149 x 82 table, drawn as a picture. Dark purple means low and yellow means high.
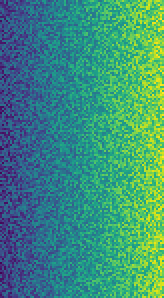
The texture is fine-grained noise. The field climbs toward the right. No regular stripes run through it.
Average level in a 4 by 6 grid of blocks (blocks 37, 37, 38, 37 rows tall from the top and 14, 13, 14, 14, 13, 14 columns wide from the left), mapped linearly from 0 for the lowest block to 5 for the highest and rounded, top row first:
0 1 2 3 4 5 | 0 1 2 3 4 5 | 0 1 2 3 4 5 | 0 1 2 3 4 5
